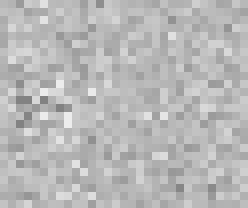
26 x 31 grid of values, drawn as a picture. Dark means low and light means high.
An odd patch, rougher than its surroundings, sits in the middle left. On average the colour sits 70% of the way up the scale. Values change most from cell to cell in the middle left. The halves do not mirror each other. There is no overall slope. There are no regular stripes. No row or column stands out.
